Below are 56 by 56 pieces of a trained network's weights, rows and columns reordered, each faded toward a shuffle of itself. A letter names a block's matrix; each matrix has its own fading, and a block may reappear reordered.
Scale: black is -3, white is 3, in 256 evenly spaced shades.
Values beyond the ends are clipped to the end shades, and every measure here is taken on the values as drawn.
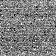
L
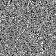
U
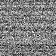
L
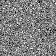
U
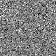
U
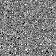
U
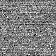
L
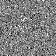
U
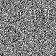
U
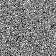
U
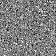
U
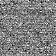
L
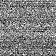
L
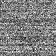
L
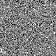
U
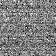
L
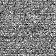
L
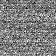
L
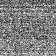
L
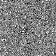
U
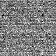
L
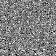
U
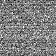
L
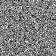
U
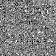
U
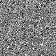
U
